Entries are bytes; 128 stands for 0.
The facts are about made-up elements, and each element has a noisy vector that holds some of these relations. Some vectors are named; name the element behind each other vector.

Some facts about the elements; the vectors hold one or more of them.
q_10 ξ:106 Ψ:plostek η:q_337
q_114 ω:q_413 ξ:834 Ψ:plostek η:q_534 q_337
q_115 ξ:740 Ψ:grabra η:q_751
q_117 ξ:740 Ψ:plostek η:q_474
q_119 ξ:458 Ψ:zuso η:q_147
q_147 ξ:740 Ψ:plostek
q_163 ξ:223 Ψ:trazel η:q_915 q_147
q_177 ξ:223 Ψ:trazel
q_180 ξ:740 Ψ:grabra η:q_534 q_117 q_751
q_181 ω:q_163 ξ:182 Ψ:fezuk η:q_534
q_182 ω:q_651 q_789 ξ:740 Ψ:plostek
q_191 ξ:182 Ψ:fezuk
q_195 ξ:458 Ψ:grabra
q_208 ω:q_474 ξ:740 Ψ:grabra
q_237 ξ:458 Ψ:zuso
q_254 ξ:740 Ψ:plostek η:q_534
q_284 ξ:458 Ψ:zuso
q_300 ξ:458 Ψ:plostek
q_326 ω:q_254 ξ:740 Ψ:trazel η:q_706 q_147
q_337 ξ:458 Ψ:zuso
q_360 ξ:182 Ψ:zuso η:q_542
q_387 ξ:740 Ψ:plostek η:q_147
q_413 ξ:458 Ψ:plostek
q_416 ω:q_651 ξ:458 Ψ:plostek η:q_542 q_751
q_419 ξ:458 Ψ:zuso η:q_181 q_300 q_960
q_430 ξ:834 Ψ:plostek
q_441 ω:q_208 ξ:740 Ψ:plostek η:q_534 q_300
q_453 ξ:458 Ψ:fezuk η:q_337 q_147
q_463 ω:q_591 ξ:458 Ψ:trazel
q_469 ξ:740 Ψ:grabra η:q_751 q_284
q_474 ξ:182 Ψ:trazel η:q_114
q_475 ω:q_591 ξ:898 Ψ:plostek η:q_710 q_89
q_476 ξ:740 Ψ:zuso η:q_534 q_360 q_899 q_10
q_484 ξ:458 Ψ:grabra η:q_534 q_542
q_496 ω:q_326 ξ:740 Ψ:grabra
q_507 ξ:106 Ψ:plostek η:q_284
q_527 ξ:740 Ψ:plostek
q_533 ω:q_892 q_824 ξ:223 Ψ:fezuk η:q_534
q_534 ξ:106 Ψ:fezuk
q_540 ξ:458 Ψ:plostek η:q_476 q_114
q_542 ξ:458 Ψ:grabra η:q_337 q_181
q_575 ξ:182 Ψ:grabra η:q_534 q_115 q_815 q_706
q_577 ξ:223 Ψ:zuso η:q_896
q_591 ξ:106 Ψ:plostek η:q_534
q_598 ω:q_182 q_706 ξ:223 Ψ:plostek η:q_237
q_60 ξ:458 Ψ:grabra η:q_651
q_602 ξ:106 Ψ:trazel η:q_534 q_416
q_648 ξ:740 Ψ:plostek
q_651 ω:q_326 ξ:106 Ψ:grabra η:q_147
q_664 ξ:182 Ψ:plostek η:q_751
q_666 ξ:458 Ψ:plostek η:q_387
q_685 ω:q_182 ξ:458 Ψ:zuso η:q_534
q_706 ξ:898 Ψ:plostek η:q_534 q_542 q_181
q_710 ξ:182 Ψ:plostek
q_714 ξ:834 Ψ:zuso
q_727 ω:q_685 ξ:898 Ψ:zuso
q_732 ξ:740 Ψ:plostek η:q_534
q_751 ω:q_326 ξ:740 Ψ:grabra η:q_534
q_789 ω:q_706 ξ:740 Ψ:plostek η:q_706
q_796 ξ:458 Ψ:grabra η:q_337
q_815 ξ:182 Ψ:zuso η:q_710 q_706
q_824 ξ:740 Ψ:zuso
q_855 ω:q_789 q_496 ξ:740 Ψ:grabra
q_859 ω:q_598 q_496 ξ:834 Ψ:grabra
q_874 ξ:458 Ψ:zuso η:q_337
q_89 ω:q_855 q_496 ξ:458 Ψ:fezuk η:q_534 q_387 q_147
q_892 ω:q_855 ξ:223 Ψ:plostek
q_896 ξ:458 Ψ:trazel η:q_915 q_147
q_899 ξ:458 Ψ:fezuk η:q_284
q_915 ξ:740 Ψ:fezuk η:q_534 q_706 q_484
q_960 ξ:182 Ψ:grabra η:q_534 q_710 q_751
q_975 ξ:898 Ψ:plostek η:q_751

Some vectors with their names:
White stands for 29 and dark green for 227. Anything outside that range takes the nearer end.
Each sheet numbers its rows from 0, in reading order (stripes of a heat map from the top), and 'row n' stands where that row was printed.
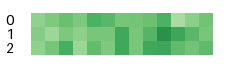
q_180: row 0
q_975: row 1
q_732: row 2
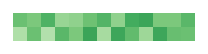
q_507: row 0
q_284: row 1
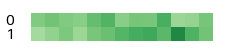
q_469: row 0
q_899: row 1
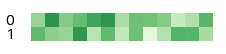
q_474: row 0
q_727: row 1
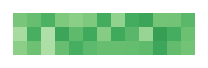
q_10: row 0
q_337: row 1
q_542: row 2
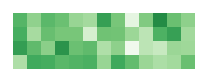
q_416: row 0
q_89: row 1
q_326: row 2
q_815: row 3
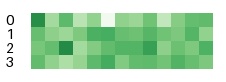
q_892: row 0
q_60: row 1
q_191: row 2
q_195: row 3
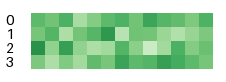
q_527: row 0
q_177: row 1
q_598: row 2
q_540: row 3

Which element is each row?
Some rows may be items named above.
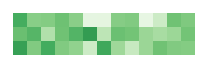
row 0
q_824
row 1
q_177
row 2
q_789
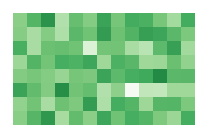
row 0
q_664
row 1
q_540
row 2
q_89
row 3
q_577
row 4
q_300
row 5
q_326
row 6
q_237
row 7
q_664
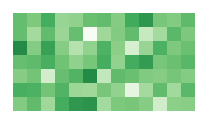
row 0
q_507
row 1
q_533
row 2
q_182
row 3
q_10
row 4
q_463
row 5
q_751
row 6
q_163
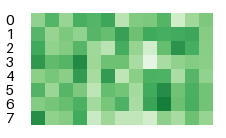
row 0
q_602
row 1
q_666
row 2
q_706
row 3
q_651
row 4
q_714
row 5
q_430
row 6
q_114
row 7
q_859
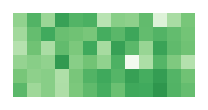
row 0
q_602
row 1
q_915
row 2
q_284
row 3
q_685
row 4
q_413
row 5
q_413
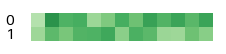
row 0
q_534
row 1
q_577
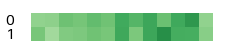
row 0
q_453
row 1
q_475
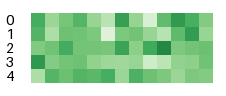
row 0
q_706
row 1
q_89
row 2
q_591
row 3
q_496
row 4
q_476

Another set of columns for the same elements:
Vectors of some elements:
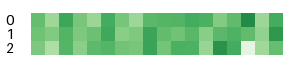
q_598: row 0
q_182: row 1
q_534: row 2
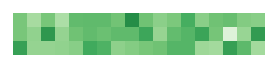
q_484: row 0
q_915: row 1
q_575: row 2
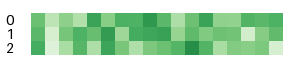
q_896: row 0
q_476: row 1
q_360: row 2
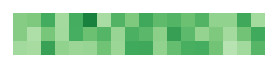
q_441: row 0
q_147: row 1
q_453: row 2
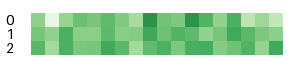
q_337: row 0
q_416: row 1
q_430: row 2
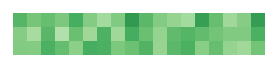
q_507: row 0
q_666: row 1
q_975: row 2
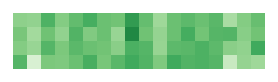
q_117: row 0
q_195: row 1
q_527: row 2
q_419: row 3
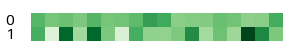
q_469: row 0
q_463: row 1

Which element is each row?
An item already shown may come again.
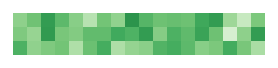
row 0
q_899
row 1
q_915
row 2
q_664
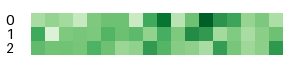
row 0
q_413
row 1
q_577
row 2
q_507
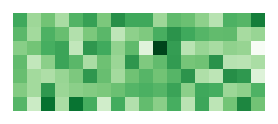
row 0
q_326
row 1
q_191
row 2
q_181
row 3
q_284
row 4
q_474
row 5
q_89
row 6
q_591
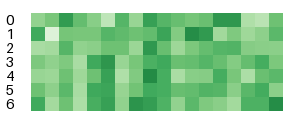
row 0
q_899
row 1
q_577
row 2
q_540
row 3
q_208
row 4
q_10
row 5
q_208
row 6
q_326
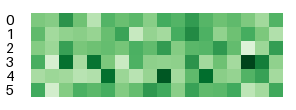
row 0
q_533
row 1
q_710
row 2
q_915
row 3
q_463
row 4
q_114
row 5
q_824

